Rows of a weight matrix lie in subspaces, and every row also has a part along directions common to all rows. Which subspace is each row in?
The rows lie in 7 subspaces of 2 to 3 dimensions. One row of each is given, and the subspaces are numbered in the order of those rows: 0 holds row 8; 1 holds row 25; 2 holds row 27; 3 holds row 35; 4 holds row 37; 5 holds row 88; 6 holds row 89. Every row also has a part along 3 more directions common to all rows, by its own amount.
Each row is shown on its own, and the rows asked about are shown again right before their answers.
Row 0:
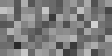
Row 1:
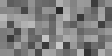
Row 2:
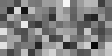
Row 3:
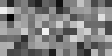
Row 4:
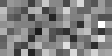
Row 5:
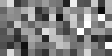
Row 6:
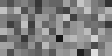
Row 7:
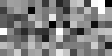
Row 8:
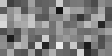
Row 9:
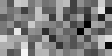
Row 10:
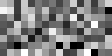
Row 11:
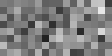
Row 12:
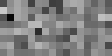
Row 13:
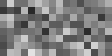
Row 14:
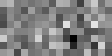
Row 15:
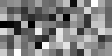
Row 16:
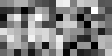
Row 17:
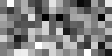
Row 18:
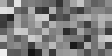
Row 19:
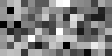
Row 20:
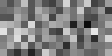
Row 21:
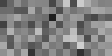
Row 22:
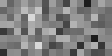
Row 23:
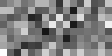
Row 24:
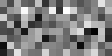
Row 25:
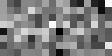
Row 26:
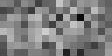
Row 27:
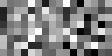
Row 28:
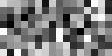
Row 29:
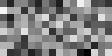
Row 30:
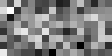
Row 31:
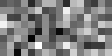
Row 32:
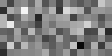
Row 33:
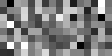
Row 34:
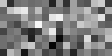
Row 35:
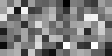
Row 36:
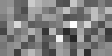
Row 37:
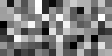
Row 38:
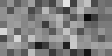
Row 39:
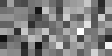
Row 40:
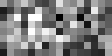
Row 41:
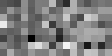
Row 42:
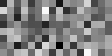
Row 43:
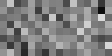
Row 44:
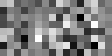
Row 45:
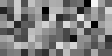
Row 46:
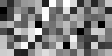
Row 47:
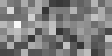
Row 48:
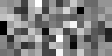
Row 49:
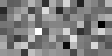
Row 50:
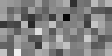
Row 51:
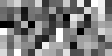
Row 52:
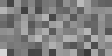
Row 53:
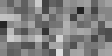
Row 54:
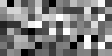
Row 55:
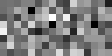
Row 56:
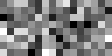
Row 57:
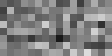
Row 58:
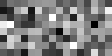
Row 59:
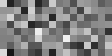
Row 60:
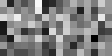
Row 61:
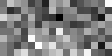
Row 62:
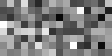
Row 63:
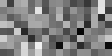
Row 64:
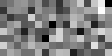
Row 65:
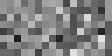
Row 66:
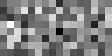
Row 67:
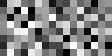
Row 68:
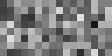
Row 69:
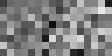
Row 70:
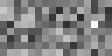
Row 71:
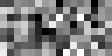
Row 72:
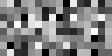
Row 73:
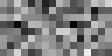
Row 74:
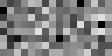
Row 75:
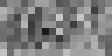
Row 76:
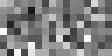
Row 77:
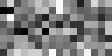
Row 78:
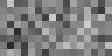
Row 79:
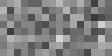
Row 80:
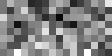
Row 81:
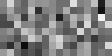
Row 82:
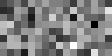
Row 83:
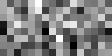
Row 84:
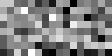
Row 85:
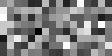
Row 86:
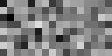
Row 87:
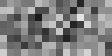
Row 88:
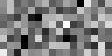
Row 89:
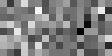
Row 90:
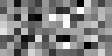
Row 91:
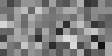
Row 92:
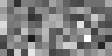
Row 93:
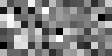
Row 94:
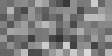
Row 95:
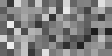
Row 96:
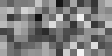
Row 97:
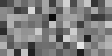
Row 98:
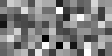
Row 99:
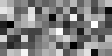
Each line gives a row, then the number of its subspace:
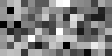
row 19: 2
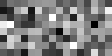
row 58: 0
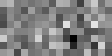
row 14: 5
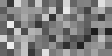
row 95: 6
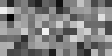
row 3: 3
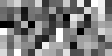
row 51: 1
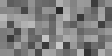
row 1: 0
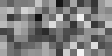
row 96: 5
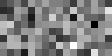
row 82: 0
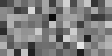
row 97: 1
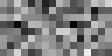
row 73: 4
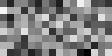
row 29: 3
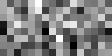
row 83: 4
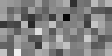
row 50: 1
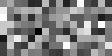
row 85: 2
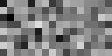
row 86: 3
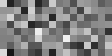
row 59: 3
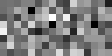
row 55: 1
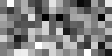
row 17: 4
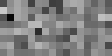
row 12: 3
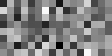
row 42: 0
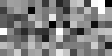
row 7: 1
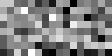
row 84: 2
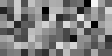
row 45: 0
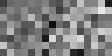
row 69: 1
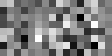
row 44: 5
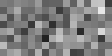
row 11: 1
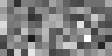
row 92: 1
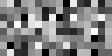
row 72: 6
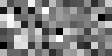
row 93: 3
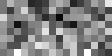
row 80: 4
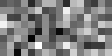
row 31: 2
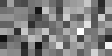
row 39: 6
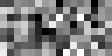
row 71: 5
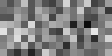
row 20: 4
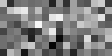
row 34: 4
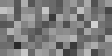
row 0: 0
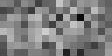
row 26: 5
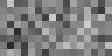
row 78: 6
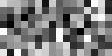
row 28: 1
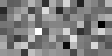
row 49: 2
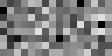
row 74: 2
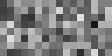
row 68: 0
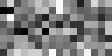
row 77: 3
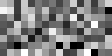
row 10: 0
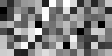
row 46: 2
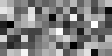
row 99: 0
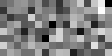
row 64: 1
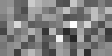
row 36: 4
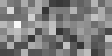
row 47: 2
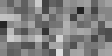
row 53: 4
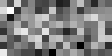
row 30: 3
